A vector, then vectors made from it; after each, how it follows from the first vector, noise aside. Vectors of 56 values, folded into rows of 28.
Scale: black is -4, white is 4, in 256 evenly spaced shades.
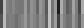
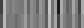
copied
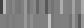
partly zeroed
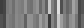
sign-scrambled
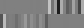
partly zeroed
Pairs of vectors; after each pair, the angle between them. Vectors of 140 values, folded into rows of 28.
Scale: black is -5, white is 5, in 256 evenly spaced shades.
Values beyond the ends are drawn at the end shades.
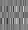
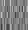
partly aligned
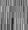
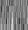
nearly opposite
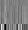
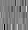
orthogonal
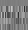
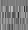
nearly parallel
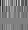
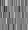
partly aligned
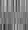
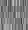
partly opposed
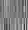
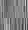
nearly opposite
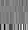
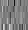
partly opposed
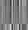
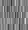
orthogonal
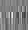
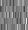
orthogonal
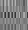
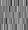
orthogonal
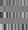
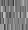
partly aligned
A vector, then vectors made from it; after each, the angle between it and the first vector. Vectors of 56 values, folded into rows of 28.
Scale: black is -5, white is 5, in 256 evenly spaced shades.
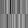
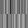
nearly parallel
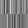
nearly opposite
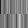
partly aligned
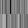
partly aligned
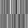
nearly opposite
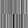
orthogonal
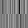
partly aligned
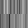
partly aligned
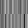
orthogonal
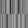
nearly parallel
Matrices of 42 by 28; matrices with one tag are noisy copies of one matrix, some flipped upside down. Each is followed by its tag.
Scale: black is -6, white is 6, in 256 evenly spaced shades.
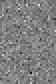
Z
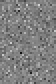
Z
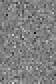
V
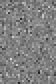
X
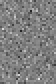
Z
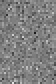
V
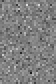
Z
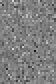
V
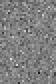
X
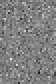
X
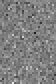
V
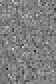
V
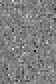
V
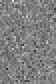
V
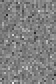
V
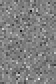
Z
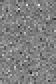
Z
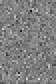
Z
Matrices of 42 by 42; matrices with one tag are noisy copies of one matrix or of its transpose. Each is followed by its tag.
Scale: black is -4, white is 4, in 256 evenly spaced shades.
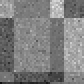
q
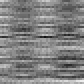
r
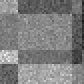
q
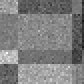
q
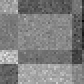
q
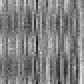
r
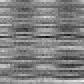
r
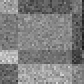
q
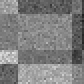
q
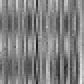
r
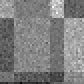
q
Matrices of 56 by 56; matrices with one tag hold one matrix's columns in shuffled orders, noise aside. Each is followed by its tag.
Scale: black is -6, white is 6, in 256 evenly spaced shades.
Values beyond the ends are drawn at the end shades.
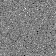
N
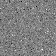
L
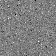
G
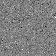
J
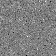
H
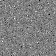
G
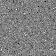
L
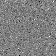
H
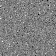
G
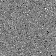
N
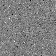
G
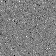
H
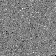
N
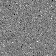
G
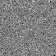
H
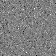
N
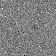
N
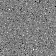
L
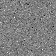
J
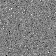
N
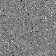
G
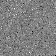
N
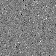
G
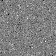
G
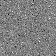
G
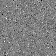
G
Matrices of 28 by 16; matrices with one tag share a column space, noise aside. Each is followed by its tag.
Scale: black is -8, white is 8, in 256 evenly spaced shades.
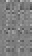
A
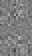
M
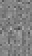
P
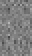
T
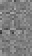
A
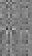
P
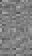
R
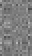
T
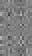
M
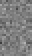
T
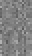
P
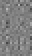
T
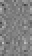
T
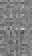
P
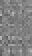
M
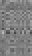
A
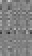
A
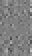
M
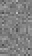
R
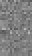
A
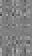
M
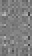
M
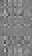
M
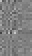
A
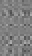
M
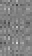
T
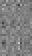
T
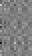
T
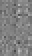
M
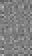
R
